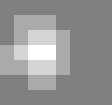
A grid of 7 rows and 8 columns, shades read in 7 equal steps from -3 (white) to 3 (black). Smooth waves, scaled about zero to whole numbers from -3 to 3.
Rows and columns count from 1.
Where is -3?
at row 4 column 3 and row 4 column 4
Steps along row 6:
same down same up same same same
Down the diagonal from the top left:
0 -1 -2 -3 -1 0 0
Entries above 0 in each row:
0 0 0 0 0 0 0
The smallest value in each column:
-1 -2 -3 -3 -1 0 0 0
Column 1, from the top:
0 0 0 -1 -1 0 0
